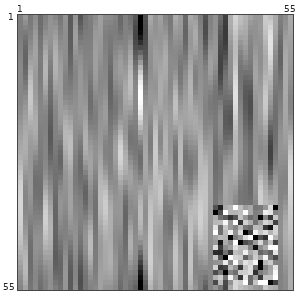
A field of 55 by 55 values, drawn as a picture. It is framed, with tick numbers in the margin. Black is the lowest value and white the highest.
No overall slope runs across the table. The distribution is heavy-tailed on both sides. Streaks run downward. The bottom right is the roughest part. In the bottom right lies a patch that is rougher than the rest.
